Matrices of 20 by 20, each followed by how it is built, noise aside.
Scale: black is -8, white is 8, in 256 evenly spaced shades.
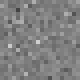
noise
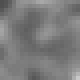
smooth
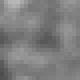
smooth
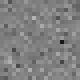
noise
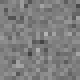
noise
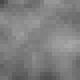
smooth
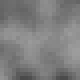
smooth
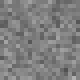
noise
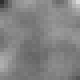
smooth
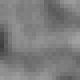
smooth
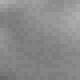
smooth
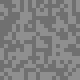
noise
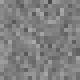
noise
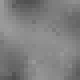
smooth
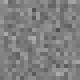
noise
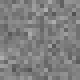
noise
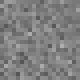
noise
